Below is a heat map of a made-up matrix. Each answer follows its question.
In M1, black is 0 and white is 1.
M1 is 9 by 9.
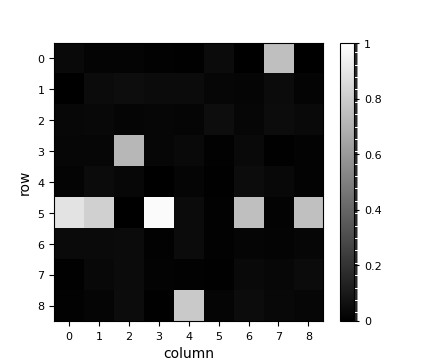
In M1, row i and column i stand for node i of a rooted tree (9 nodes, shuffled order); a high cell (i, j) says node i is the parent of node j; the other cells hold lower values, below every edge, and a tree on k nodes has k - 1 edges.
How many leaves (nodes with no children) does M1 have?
5
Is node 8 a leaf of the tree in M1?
no
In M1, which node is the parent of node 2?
3
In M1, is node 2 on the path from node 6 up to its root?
no
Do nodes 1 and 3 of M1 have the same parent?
yes
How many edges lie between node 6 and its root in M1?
1
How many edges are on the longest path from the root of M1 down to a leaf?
2
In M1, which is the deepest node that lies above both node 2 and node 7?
5
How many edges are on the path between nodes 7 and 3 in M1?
3
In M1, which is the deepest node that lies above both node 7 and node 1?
5
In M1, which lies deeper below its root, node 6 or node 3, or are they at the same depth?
the same depth
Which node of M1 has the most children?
5
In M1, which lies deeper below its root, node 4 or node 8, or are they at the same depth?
node 4
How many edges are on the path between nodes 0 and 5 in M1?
1
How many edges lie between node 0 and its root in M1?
1
